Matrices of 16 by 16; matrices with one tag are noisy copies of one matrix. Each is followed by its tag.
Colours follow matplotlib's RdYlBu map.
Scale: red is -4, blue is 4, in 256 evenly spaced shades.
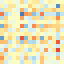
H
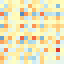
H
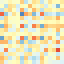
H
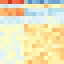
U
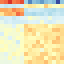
U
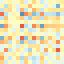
H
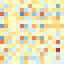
H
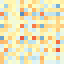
H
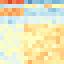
U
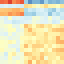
U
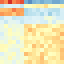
U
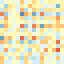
H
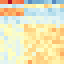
U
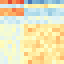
U
